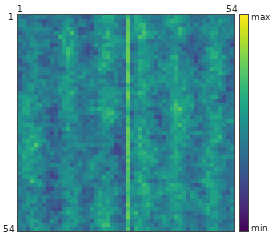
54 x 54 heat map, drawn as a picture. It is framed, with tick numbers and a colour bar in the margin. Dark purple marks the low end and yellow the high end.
Stripes: upright, repeating 6 times. Odd lines: column 28. Grain: streaks running down.
